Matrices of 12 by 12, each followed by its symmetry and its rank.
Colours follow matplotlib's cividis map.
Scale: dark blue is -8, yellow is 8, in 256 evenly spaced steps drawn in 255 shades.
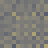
symmetric, rank two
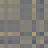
symmetric, rank one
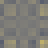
symmetric, rank one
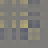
symmetric, rank one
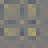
symmetric, rank two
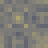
symmetric, rank two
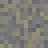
neither, full rank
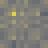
symmetric, rank two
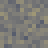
neither, full rank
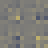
symmetric, rank two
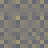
symmetric, rank two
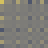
symmetric, rank one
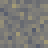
neither, full rank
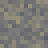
neither, full rank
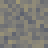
neither, full rank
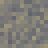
neither, full rank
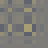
symmetric, rank one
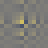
symmetric, rank one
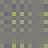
symmetric, rank one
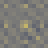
symmetric, rank two
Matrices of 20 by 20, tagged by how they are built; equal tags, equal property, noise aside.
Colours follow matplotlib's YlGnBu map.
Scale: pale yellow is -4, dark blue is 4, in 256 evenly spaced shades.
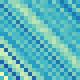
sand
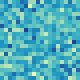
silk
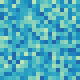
silk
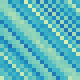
sand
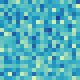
silk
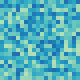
silk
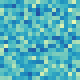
silk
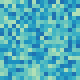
silk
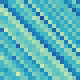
sand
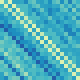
sand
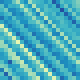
sand
